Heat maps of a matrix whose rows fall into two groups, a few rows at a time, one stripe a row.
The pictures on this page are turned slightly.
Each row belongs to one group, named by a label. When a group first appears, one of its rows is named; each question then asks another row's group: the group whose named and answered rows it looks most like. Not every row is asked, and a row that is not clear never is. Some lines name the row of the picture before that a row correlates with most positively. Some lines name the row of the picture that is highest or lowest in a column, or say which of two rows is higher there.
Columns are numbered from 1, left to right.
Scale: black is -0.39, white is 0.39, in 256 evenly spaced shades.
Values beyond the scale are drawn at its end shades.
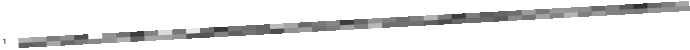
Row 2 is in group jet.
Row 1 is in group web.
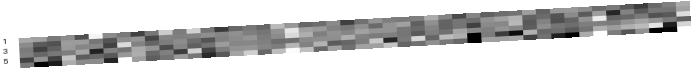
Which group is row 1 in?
web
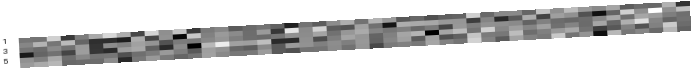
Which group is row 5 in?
jet
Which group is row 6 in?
jet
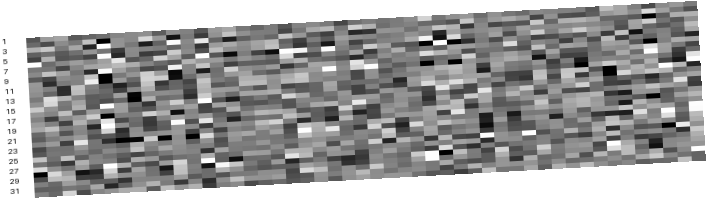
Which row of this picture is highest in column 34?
28
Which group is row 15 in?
web
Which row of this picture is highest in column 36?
25
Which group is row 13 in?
jet
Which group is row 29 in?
web
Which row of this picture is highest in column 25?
10
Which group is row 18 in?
web
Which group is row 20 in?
web
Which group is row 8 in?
web
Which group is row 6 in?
web
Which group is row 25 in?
jet
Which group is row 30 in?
jet
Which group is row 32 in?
jet
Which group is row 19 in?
web
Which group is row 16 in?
jet
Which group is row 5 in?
web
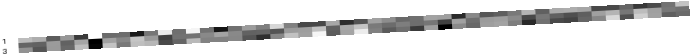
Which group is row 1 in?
web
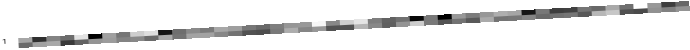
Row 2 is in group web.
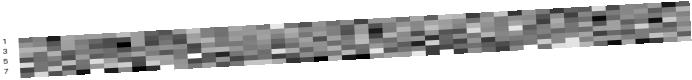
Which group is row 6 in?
web
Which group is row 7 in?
jet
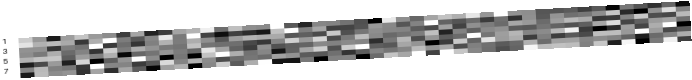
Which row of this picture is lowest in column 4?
6
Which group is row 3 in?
web
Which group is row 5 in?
jet
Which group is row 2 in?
web
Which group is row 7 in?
web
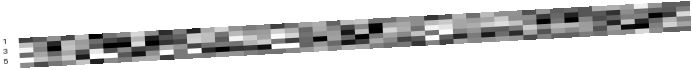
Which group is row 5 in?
web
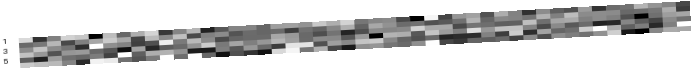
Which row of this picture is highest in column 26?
5
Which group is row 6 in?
web
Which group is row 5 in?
jet
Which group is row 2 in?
jet
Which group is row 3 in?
web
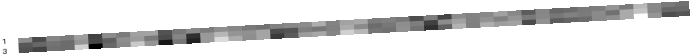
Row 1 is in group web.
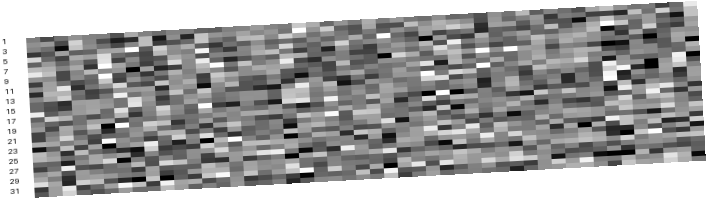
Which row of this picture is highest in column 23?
26
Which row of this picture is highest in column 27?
8
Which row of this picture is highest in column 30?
16
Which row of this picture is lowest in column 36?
17
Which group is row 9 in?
web
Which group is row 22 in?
web
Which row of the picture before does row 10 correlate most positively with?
2
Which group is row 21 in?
jet
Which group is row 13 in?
web
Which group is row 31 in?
jet
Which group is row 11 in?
jet
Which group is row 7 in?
web
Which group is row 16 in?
web
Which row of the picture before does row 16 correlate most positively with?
1
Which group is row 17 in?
jet
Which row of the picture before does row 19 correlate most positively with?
1
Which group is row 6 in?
web
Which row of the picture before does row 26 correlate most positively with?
2
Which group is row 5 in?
web
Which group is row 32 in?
jet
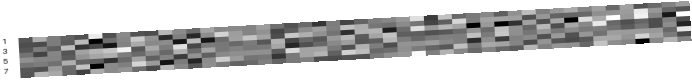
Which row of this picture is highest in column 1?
5
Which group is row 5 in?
jet
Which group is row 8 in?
web
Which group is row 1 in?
web
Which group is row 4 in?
jet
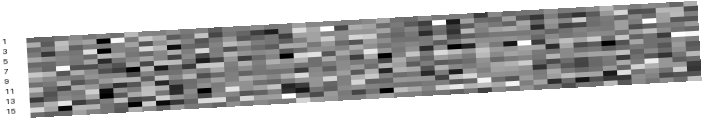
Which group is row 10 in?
jet
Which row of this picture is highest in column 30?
2
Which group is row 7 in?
jet
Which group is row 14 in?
jet
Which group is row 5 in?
web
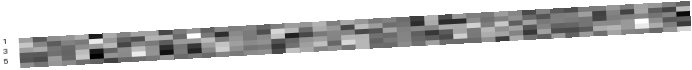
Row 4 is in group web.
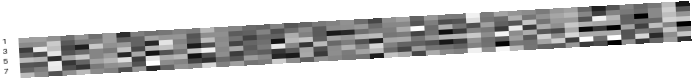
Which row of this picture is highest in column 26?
6
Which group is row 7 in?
jet
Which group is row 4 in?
jet
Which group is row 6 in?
jet
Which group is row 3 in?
web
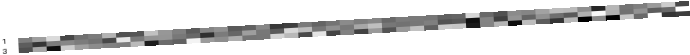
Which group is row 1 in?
jet
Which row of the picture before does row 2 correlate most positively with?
4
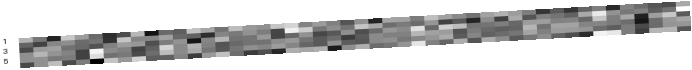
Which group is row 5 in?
web
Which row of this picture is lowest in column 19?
6
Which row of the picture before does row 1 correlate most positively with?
3
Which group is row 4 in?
web
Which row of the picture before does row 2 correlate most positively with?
2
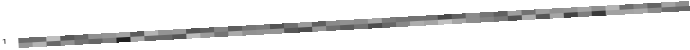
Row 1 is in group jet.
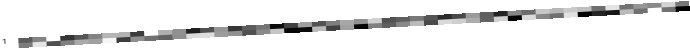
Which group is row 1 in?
jet
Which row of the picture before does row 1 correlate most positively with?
1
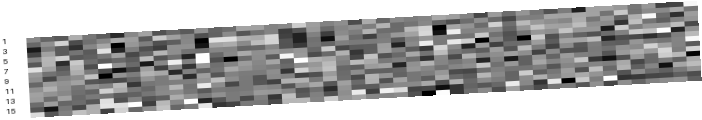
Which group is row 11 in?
jet
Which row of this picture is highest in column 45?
3
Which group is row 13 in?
jet
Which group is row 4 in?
web
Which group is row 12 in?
web
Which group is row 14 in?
web
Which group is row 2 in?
jet
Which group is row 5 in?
jet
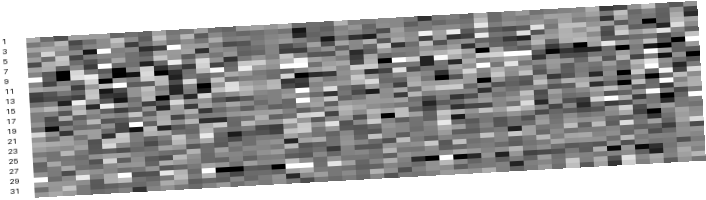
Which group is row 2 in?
jet
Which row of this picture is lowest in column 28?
29
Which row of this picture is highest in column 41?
19
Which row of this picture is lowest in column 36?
6
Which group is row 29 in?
web
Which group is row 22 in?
web
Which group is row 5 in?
jet
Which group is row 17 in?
jet
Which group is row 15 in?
web
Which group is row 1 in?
web
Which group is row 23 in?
web
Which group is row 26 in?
web
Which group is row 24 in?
jet
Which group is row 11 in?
jet
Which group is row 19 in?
jet
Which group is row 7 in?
web
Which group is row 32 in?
jet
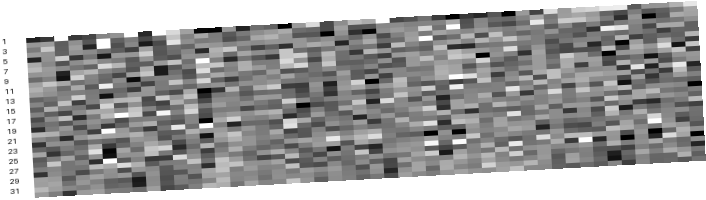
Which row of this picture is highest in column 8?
1
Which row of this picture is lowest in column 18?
7
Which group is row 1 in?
jet
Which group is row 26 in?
web
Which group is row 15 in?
web
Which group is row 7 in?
web
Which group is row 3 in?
web
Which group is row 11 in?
web
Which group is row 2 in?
web
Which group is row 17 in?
jet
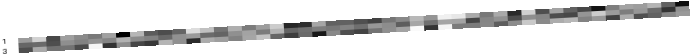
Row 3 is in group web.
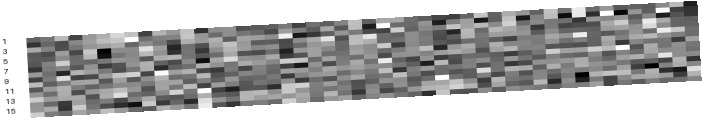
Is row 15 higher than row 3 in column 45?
Yes
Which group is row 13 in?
web
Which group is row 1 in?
jet
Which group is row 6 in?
jet
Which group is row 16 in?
web
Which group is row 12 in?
jet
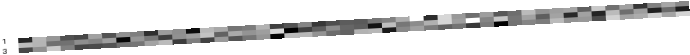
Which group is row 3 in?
jet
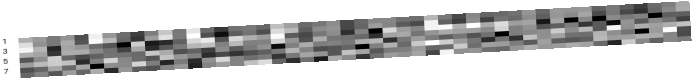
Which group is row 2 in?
web
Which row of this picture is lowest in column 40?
3
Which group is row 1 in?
web
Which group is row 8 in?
web
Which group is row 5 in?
jet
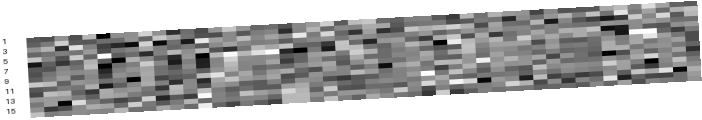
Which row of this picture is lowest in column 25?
5
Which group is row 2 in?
jet
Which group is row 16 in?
web
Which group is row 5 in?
web
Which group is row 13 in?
web
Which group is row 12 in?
web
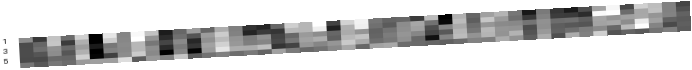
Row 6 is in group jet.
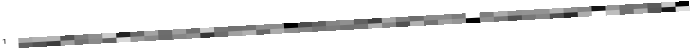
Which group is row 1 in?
jet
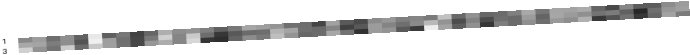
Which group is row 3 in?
web
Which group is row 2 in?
web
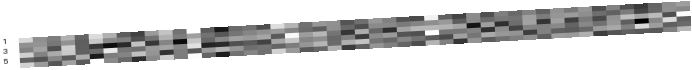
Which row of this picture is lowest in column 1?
5
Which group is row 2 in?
web
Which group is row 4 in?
web
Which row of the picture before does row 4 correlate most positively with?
3
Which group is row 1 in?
web
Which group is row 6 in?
web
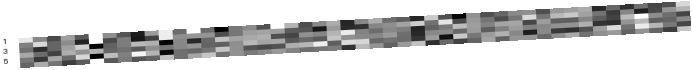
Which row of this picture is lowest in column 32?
1
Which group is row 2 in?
web
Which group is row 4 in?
web
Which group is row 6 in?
web
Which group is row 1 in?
web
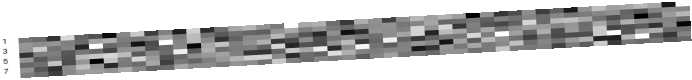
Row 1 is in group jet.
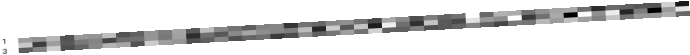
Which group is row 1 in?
jet
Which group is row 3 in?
jet
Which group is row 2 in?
jet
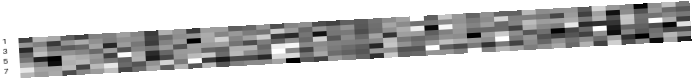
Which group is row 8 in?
jet
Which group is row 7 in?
web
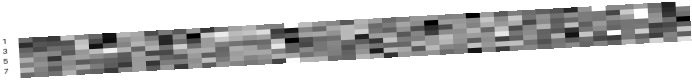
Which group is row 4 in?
jet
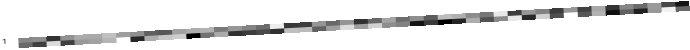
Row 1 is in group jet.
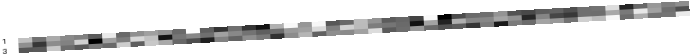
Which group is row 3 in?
jet
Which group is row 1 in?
web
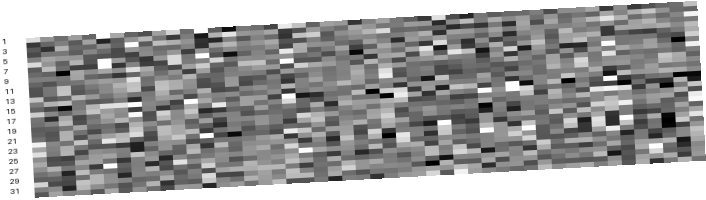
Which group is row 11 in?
jet
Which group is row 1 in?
web
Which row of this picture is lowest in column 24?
7
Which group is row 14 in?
jet
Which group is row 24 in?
jet
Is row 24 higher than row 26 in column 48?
No
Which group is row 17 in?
jet
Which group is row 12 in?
jet
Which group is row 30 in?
web
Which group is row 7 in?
web
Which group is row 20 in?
jet
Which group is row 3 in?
jet
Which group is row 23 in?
jet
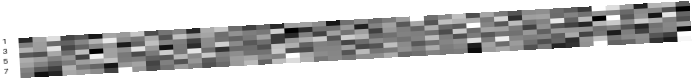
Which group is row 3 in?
jet
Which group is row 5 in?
web
